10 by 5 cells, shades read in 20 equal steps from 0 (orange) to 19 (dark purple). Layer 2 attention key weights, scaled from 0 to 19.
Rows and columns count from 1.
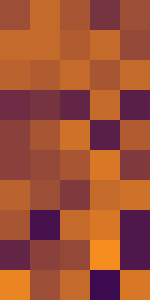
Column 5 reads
9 10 5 16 7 12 4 17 17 3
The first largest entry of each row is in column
4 5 4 5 4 5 3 2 5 4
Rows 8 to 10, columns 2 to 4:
18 5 3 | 11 10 0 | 9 5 19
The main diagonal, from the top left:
9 5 5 5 7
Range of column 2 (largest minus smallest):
13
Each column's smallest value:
1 5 4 0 3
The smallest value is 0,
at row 9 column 4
